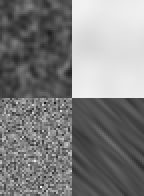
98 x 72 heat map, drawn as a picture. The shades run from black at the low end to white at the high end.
The table splits into 2 rows of 2 panels. Panel 1,1: low, blotchy. Panel 1,2: very high, smooth, faint in contrast. Panel 2,1: middling, fine-grained, strong in contrast. Panel 2,2: low, slanting down to the right, faint in contrast.
